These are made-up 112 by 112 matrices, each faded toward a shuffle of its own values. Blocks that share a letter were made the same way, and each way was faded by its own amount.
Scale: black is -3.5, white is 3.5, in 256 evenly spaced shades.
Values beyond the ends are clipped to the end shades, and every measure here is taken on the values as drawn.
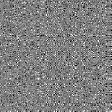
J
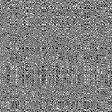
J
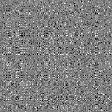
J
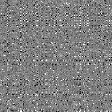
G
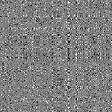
G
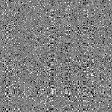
G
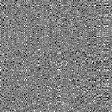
J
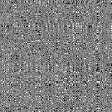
J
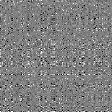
G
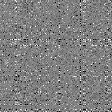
G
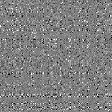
G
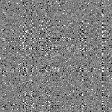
G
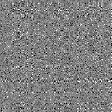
J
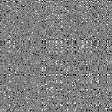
G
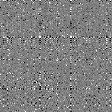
G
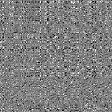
J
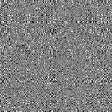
J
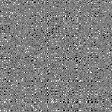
G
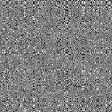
J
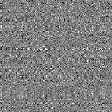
J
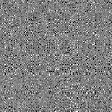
J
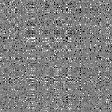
G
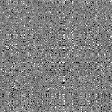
J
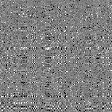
G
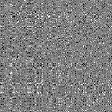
J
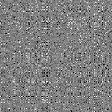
G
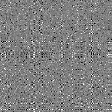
G
